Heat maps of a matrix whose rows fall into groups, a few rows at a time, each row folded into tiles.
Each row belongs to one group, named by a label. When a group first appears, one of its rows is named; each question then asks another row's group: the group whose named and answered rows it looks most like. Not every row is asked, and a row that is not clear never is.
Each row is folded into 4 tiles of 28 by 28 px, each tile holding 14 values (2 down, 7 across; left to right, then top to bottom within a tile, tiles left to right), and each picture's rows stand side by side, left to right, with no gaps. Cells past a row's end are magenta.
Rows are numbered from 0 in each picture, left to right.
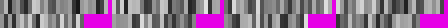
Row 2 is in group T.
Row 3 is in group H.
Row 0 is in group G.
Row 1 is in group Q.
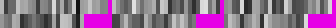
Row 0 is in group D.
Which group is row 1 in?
H
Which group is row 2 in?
G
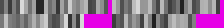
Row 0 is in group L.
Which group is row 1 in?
H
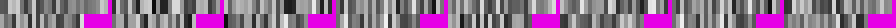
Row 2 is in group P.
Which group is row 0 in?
T
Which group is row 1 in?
G
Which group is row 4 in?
T
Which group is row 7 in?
T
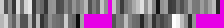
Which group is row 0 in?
Q
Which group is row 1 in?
H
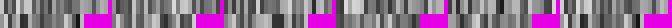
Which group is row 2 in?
L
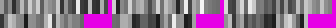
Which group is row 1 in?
D
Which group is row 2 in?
D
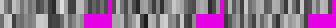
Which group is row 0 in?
L
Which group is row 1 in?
G
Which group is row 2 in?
H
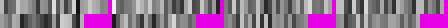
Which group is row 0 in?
D
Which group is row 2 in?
T
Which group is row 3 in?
G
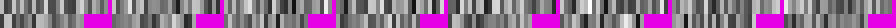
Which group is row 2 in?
Q
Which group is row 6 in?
T
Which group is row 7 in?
P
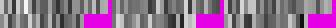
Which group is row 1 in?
L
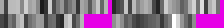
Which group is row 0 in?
T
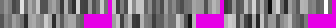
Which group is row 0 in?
H
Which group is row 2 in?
Q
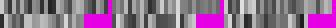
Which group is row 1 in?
L
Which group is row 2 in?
D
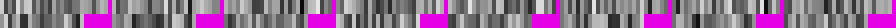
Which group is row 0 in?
D
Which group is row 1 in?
D
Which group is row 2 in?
P
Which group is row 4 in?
H
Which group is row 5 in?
L
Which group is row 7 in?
T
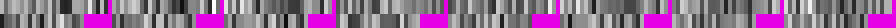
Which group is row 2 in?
P
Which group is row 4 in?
Q
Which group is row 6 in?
T
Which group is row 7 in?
Q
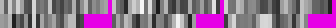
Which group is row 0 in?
T
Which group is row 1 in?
H
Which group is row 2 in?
L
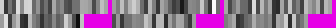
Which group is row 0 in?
D
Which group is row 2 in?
G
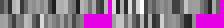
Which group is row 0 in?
G
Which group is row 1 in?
Q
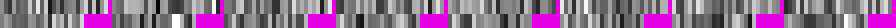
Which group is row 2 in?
G
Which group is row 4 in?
L
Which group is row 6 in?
D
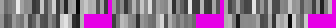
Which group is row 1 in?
H
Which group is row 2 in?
G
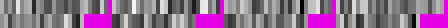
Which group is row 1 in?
H
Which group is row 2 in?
P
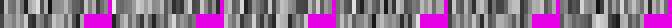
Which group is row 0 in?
G
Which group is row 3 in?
G
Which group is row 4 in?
G
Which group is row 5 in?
L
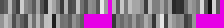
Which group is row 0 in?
Q
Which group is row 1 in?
P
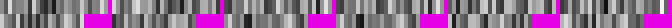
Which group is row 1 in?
H
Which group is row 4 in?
G
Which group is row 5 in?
Q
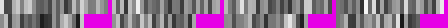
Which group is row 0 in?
D
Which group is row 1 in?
Q
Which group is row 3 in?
G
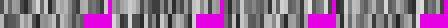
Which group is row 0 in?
G
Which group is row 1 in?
T
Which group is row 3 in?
T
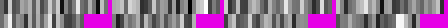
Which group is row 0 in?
Q
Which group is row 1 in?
P
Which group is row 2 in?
L
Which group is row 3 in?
H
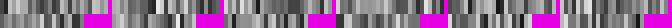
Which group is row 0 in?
T
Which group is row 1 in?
L
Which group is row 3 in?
H
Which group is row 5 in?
Q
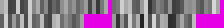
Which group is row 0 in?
G
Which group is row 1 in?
T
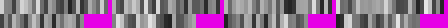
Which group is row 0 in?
H
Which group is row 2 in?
P
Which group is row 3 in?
H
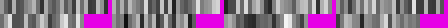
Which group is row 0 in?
L
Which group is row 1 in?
T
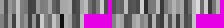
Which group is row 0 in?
T
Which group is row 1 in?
G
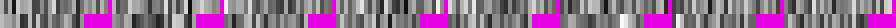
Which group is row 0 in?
Q
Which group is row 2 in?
P
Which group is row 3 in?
Q
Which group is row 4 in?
P
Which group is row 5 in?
H
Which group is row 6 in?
L
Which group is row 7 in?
G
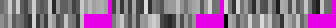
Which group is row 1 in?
L
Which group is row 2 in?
L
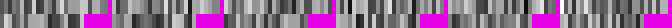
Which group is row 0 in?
L
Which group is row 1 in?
D
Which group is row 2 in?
H
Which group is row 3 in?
Q
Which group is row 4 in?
P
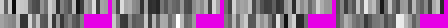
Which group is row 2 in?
T
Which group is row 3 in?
H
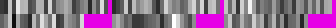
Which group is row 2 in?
Q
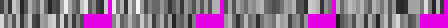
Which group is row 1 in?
Q
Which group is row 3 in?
P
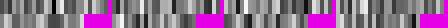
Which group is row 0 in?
L
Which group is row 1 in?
Q
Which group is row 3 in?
Q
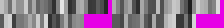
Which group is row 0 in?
L
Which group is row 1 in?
G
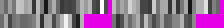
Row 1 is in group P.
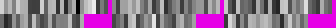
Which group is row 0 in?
P
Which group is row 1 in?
T
